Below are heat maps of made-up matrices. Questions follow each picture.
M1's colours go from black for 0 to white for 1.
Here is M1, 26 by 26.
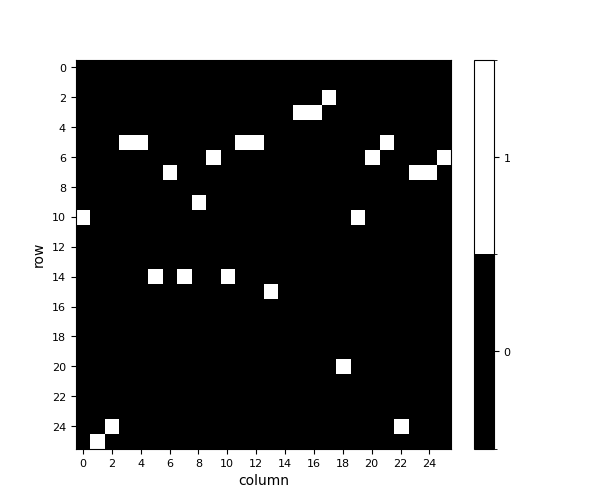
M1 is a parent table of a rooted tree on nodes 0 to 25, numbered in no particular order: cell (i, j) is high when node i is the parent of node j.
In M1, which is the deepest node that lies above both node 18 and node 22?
7
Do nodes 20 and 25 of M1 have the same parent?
yes
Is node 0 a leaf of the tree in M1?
yes
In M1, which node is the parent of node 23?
7
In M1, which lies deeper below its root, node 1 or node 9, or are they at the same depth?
node 1
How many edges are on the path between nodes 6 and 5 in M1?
3
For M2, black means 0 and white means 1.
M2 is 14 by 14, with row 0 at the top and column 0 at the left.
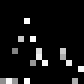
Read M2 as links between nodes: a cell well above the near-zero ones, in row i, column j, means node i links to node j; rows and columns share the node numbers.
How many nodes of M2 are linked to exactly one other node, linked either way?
4
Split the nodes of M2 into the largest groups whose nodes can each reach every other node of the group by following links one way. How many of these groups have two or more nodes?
0
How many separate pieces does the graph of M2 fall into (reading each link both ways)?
1
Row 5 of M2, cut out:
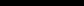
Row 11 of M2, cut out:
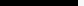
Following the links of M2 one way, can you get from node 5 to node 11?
no
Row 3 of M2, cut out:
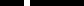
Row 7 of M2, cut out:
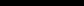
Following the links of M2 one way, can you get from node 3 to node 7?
no
